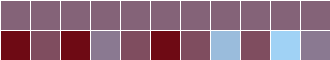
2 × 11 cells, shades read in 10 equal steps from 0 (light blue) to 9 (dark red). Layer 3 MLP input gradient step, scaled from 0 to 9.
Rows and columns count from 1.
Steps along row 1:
same same same same same same same same same same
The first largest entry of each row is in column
1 1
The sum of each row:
55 60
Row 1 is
5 5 5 5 5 5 5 5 5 5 5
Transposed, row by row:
5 9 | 5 6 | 5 9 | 5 4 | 5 6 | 5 9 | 5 6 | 5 1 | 5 6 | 5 0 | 5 4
